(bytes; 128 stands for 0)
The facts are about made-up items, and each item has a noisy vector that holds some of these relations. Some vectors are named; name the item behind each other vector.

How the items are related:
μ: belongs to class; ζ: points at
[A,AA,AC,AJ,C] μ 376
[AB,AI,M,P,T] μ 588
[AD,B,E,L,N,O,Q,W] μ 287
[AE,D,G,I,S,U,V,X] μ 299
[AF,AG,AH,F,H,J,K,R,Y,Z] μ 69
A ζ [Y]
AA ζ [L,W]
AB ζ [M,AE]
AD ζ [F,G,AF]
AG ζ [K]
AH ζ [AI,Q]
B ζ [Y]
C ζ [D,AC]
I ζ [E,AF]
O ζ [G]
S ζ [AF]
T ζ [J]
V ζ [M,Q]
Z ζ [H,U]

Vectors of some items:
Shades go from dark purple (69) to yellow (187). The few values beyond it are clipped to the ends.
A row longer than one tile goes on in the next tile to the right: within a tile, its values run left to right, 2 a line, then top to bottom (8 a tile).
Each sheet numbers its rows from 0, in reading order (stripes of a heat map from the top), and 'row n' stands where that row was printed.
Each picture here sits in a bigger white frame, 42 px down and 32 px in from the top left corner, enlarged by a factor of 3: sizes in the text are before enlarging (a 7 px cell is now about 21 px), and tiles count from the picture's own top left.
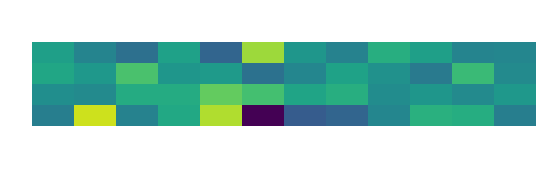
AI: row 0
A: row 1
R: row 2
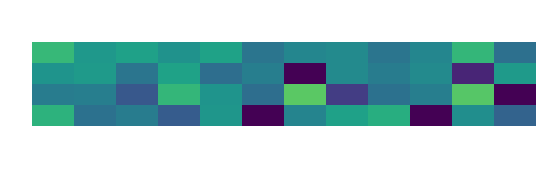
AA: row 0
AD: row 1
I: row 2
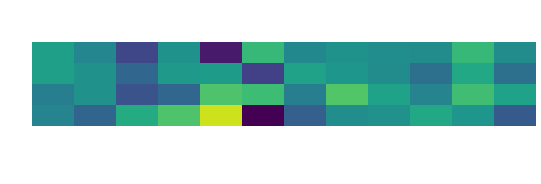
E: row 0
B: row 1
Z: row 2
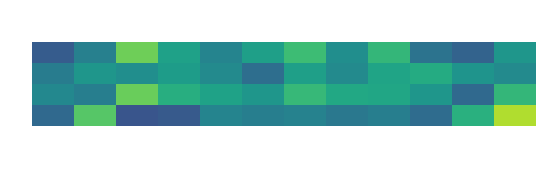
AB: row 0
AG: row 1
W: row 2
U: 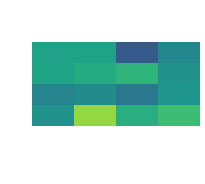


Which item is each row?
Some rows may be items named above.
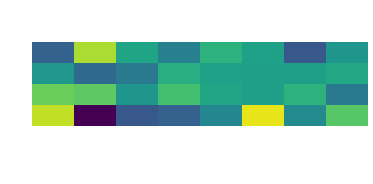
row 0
A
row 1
P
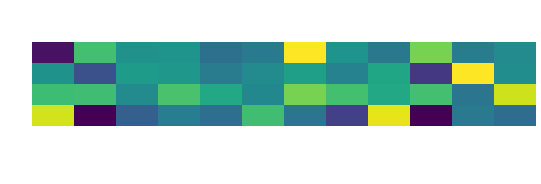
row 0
B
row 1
AH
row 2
Y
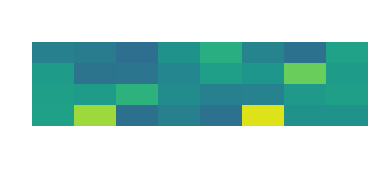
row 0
T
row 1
AI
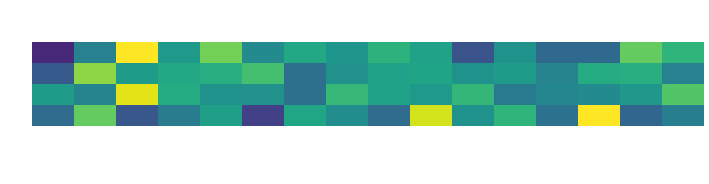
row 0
V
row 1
AJ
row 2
P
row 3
M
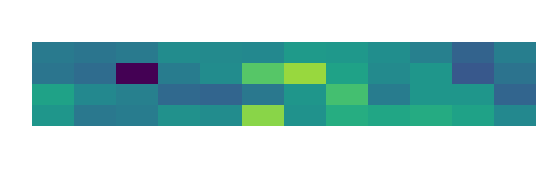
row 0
O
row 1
AE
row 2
G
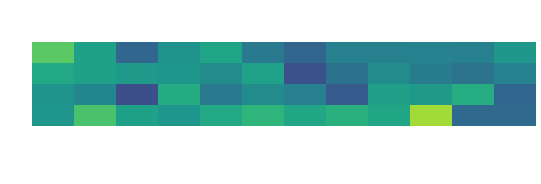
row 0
AC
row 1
G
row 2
T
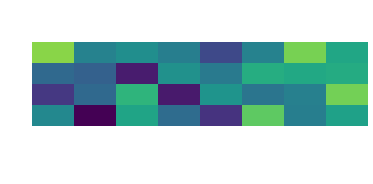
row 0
AF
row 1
Q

